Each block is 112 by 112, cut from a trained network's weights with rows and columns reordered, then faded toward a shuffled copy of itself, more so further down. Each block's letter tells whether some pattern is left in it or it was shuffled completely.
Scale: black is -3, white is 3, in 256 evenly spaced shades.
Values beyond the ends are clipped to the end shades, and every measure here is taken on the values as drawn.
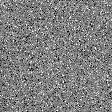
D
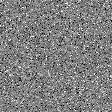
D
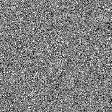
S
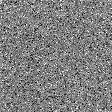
D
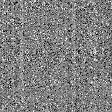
S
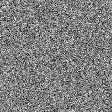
S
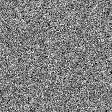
D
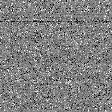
S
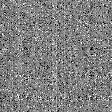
S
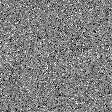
D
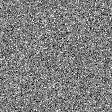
D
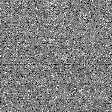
S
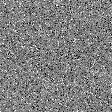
D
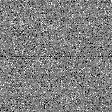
S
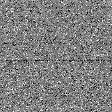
S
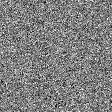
D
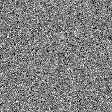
S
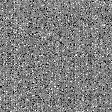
S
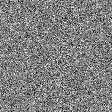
S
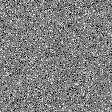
D
